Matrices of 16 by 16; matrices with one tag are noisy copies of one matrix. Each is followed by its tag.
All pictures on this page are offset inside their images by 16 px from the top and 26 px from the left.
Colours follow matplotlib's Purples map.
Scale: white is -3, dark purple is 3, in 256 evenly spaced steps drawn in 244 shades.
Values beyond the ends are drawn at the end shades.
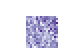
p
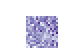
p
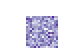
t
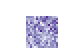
p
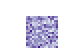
t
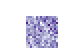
p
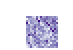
p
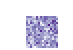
p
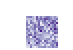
p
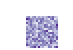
t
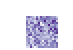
p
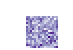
t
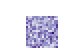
t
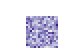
t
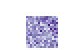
p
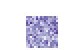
p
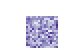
t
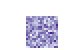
t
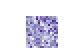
p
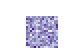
t
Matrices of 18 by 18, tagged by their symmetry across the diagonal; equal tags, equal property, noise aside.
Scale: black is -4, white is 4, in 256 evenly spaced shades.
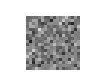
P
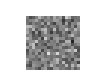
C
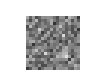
P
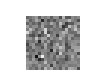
C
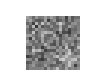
P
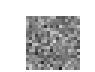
C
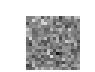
C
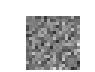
P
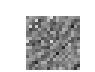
P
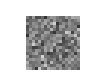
P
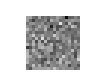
C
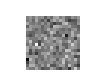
C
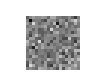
P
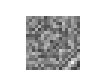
P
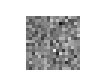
C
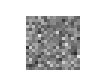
C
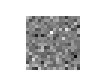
C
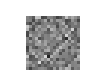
P
